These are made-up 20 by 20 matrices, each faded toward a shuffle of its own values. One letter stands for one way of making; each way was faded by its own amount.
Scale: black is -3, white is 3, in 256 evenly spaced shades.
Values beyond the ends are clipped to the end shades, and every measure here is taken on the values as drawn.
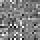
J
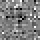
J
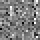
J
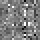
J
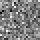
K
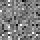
J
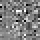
J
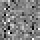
J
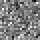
K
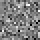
K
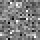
J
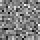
K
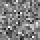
K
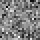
K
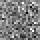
K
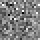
K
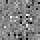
J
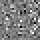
J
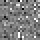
J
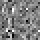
J
